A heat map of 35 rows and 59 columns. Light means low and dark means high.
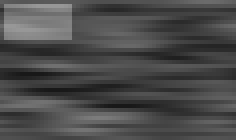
Mirror symmetry: none. Average level on the scale: 70%. Ninth with the lowest average: top left. Odd patch: lower, in the top left. Grain: streaks across.
